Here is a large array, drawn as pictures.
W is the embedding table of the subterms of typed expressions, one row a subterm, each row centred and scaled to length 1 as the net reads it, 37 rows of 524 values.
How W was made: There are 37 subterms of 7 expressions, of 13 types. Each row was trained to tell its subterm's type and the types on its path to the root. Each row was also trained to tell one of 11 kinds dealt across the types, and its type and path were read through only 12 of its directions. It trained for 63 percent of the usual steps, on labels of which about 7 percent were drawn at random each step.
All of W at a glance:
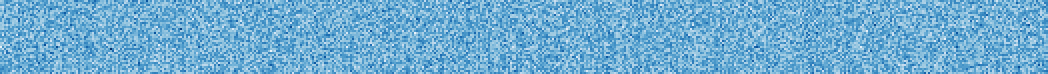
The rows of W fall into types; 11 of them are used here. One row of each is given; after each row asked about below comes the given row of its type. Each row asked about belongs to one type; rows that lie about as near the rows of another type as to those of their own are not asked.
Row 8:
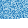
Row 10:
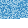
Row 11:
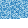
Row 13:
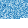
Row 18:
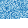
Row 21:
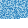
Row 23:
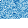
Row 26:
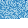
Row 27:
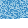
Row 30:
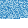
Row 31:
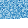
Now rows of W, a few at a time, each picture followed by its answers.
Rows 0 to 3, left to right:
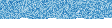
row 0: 26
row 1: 11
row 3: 13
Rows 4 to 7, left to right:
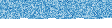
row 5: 27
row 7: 31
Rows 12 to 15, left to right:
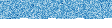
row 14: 23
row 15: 26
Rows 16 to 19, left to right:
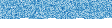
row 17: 27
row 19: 31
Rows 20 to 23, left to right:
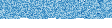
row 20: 23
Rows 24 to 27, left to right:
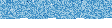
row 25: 21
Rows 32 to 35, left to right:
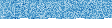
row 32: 11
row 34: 23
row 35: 30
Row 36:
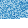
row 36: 10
